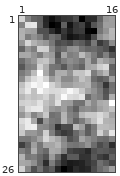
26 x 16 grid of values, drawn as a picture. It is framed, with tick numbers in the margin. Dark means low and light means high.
There are no regular stripes. No single row or column stands out from its neighbours. The texture is blotchy. The ninth with the highest average is the middle left.
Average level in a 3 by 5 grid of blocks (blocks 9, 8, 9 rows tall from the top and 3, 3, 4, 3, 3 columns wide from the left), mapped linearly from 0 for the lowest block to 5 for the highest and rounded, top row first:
3 2 0 0 2 | 5 5 4 3 3 | 3 2 0 1 2
